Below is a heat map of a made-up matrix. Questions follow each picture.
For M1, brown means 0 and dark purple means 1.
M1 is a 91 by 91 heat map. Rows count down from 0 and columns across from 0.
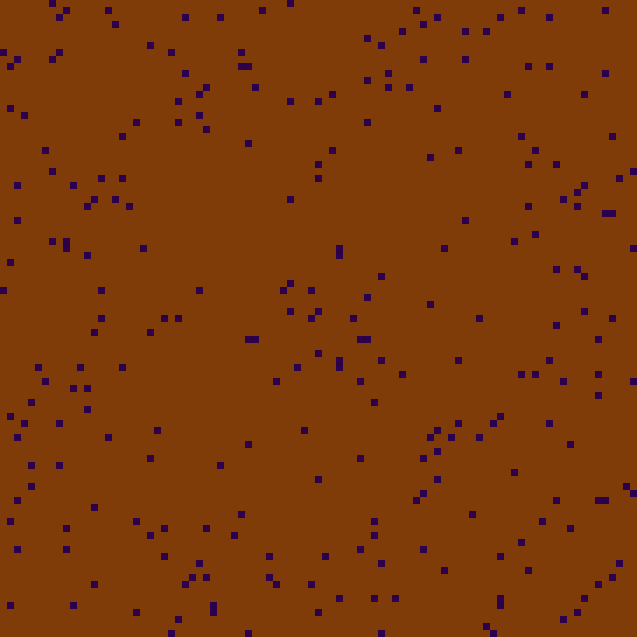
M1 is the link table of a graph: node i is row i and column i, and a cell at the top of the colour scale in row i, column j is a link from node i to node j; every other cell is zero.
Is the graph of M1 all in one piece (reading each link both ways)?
no
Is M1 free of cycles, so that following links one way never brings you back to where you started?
no
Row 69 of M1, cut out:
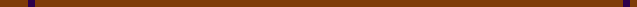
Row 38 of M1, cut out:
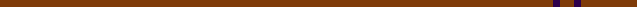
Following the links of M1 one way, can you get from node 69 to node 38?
yes
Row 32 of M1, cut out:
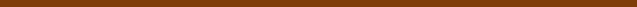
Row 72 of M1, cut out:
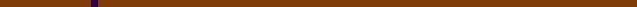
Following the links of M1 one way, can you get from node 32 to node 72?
no
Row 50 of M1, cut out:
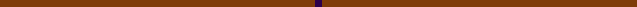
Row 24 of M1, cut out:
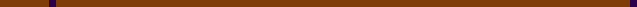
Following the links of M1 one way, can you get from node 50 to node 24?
yes
